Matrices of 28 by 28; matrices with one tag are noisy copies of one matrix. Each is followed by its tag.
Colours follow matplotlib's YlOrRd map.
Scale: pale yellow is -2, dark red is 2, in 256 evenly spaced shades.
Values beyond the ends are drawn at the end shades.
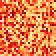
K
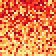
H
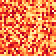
K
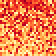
H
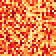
K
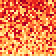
H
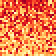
H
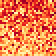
H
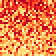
H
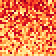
H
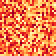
K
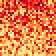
H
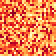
K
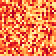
K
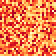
K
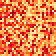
K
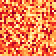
K
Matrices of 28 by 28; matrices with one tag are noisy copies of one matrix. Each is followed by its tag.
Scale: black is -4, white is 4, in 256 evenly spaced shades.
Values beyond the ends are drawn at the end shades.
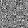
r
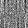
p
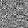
r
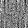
p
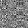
r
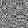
r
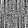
p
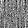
p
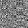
r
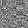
r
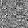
r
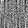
p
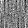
p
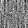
p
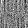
p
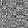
r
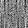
p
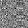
r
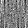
p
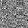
r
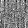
p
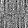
p
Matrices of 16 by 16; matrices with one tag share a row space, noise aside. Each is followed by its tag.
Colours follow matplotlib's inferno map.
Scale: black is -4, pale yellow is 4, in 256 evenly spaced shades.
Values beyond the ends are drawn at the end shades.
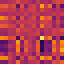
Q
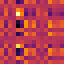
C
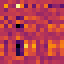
C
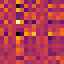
C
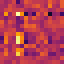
C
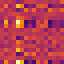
C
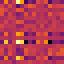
C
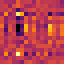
C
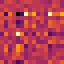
C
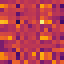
Q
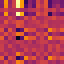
C
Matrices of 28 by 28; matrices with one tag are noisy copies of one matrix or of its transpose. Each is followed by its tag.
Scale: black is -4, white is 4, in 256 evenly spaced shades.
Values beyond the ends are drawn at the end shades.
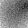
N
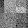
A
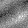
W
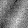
W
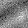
W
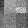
A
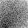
N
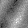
W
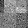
A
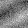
W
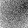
N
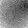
N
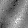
W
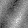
W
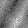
W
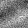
W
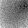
N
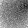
N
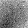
N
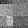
A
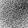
N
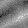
W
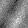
W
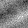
W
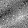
W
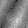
W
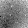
N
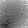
N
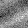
W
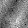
W
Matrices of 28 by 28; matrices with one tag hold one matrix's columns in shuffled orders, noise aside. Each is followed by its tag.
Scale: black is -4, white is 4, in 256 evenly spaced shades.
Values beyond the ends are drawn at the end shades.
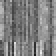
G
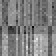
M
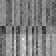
M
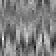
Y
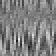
Y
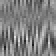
Y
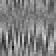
Y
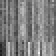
G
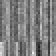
G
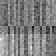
M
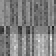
M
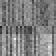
M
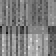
M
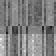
M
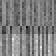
M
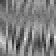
Y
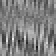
Y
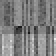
M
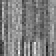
G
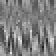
Y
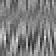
Y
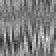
Y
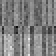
M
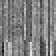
G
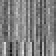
G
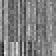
G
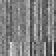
G
